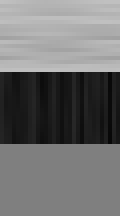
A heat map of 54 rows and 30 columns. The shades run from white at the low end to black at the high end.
It is made of 3 by 1 panels. Panel 1,1: low, streaked across, faint in contrast. Panel 2,1: very high, streaked downward, faint in contrast. Panel 3,1: middling, flat.
